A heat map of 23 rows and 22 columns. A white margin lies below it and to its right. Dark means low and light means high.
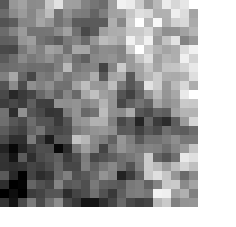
No row or column stands out. Overall the values sit about 50% of the way up the scale. The field climbs toward the top right. The ninth with the highest average is the top right. The values follow a bell shape. The ninth with the lowest average is the bottom left.
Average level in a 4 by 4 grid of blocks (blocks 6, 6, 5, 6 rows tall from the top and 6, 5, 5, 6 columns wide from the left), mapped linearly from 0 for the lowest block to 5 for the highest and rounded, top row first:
3 3 5 5 | 2 3 3 5 | 1 2 2 2 | 0 1 2 4
